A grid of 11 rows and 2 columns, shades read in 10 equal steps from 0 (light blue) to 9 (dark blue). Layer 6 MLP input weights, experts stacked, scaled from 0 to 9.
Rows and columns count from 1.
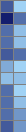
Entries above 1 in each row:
1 2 1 1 2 1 0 1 1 2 2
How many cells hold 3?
2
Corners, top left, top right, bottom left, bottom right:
6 0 6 3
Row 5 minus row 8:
1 5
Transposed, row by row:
6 9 5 5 6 2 1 5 5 5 6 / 0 5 1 1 5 0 1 0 1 3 3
